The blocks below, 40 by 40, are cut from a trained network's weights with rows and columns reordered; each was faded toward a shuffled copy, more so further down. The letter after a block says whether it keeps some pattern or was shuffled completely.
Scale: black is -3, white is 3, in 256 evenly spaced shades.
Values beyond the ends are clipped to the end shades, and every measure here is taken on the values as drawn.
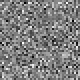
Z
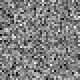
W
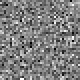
Z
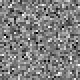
W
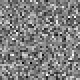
Z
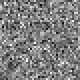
W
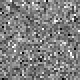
W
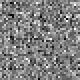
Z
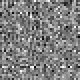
Z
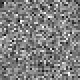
W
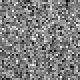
W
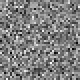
Z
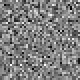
Z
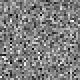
Z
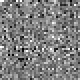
Z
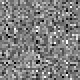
Z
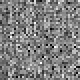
Z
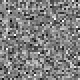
W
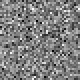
W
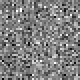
Z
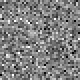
W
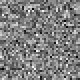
Z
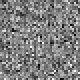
Z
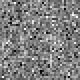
W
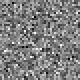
W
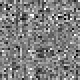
Z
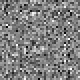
Z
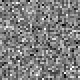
W
